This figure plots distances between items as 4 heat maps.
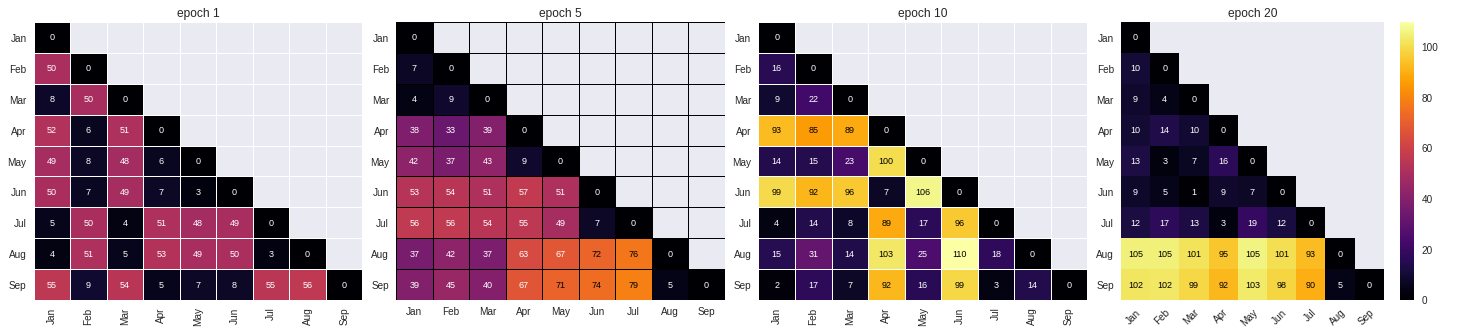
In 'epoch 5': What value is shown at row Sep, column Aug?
5
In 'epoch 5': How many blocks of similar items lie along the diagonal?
4
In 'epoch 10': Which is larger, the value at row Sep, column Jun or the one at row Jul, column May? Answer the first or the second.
the first
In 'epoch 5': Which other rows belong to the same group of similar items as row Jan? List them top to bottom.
Feb, Mar
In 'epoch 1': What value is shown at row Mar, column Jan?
8
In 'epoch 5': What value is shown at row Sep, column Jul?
79
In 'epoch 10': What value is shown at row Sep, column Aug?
14
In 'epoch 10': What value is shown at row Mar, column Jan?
9
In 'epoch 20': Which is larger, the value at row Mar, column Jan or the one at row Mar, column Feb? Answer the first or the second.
the first
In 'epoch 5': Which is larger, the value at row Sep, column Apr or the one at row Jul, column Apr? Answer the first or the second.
the first
